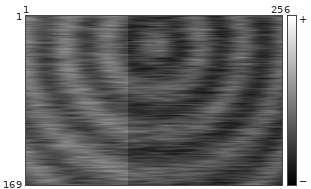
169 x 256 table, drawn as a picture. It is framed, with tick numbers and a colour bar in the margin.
On average the colour sits 30% of the way up the scale. A vertical seam about 40% of the way across splits the table, and the left part is higher. Rings spread out from the top middle.
